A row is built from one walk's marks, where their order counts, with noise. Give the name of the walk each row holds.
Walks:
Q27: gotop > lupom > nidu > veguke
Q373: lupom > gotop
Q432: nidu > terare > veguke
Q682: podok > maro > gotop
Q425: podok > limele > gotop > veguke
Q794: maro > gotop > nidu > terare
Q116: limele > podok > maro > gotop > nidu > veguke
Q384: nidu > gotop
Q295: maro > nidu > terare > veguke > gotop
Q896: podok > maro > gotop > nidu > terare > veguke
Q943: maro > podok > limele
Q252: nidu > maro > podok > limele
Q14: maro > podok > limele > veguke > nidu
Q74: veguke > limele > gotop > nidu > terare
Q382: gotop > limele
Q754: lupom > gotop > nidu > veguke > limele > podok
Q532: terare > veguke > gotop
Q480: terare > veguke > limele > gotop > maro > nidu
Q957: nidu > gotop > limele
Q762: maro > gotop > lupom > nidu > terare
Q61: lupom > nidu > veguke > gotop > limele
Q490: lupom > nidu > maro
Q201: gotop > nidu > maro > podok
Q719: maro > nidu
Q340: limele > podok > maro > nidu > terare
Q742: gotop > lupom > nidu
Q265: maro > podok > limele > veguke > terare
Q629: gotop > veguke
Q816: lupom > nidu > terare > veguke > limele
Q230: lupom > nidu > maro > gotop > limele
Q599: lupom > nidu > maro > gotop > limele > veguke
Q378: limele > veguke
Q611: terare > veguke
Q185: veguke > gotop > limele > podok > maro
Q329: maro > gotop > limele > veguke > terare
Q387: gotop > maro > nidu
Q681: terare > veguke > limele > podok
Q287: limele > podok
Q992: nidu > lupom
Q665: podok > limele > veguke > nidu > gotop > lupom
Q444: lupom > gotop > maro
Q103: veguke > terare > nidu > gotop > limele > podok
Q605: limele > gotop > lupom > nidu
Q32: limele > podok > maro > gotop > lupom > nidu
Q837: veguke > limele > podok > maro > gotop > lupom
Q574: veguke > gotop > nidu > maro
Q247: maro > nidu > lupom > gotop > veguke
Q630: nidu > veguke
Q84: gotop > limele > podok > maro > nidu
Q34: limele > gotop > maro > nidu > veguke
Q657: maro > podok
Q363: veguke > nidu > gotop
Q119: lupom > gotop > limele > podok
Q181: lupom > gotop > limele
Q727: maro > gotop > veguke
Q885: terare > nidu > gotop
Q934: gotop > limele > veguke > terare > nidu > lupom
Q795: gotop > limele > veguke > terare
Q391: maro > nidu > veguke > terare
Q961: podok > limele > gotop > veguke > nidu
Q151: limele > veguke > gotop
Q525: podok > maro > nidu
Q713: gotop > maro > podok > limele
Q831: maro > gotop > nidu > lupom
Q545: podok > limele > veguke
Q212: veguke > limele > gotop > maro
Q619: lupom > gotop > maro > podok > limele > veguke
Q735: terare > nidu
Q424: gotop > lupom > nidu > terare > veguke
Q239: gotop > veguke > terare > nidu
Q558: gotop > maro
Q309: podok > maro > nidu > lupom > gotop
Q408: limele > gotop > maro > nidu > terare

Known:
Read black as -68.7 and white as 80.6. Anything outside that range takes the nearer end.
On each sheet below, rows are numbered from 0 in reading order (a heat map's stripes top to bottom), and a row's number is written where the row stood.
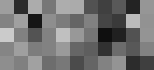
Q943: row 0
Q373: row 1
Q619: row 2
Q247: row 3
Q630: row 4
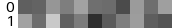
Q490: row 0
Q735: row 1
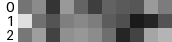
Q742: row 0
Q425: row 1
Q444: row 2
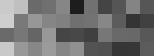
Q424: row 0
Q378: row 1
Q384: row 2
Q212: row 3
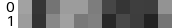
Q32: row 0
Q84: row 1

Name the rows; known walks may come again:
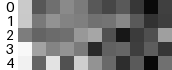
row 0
Q961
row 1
Q378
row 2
Q682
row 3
Q934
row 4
Q265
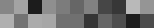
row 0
Q373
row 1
Q34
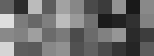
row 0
Q525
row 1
Q837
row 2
Q630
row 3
Q665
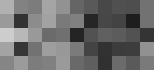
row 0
Q599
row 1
Q84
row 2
Q239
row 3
Q32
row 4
Q247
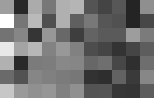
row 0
Q943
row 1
Q681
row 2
Q742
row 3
Q329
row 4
Q287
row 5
Q201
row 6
Q212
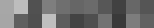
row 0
Q629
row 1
Q605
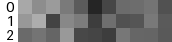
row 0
Q885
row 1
Q27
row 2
Q384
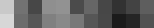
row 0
Q754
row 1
Q425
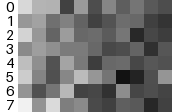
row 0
Q611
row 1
Q363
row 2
Q151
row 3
Q574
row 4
Q61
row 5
Q619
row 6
Q957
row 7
Q480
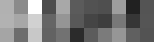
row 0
Q391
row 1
Q295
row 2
Q735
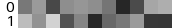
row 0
Q444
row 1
Q432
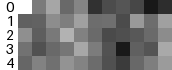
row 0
Q103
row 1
Q490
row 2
Q230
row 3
Q309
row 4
Q831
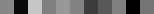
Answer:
Q252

